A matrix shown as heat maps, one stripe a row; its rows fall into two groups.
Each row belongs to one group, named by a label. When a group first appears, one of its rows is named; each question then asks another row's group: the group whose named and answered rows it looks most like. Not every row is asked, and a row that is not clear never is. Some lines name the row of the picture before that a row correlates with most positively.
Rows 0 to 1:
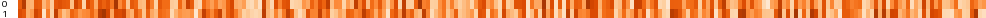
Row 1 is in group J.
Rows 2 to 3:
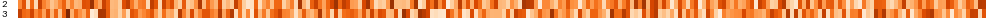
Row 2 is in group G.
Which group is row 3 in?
J
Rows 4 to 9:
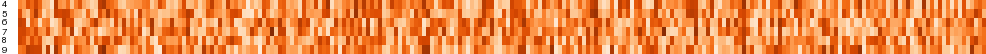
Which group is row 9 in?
J
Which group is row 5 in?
J
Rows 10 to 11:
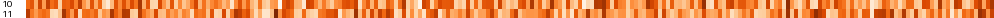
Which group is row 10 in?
G
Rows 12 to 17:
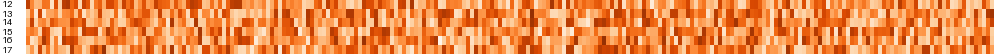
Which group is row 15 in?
J
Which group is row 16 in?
J
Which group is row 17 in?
G
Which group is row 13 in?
G
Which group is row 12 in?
J
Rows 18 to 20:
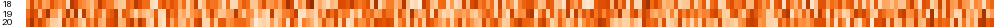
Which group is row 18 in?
G
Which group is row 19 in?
J
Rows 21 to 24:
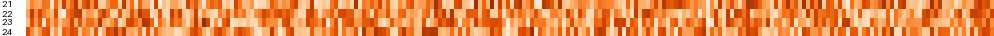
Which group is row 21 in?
J
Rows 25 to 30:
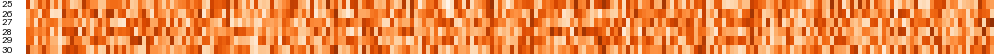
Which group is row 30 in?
J
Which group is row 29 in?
G
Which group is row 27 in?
G
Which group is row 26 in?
J
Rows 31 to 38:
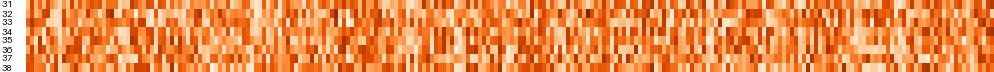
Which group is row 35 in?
G
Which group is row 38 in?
G
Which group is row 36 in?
G
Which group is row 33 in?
J
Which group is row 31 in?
G
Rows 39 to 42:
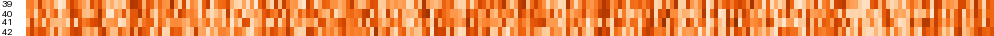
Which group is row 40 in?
G
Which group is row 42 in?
G
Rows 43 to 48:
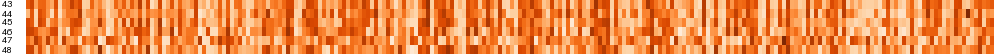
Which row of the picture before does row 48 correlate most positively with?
40
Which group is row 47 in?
J
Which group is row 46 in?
G
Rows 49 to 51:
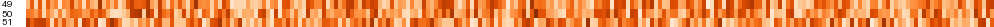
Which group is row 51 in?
J
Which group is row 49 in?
G
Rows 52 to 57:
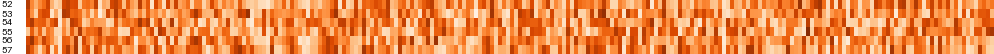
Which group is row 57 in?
J
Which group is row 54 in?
G
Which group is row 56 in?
J
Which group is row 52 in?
J
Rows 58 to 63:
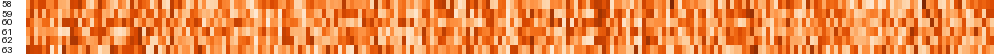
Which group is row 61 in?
G
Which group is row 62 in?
G
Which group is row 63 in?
J
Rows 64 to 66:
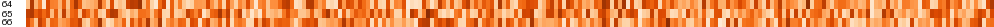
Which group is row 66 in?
G
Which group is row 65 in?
J
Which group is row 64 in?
G
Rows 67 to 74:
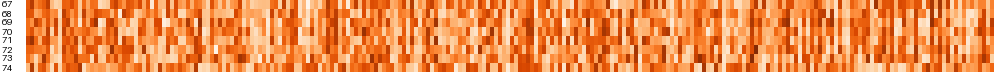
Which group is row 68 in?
J
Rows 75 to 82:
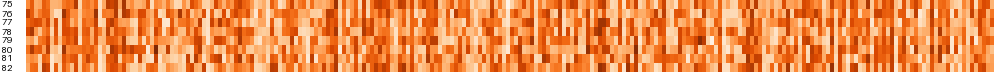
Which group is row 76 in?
J
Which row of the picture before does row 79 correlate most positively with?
73
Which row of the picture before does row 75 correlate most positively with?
73
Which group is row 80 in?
J
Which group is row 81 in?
J
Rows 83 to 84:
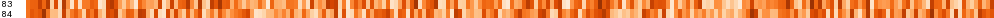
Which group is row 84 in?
J
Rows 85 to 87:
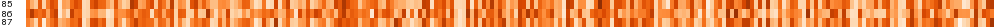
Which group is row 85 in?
G
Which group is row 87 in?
G
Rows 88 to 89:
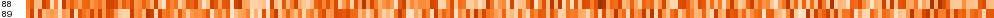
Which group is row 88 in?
J
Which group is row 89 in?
G
